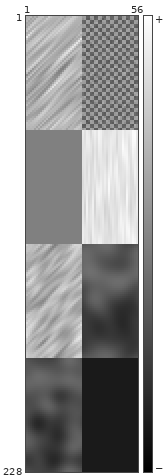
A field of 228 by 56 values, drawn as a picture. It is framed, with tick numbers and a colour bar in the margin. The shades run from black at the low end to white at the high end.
The table splits into 4 rows of 2 panels. Panel 1,1: high, slanting up to the right. Panel 1,2: middling, checkered, strong in contrast. Panel 2,1: middling, flat. Panel 2,2: very high, streaked downward, faint in contrast. Panel 3,1: high, slanting up to the right. Panel 3,2: low, smooth. Panel 4,1: low, smooth. Panel 4,2: very low, flat.
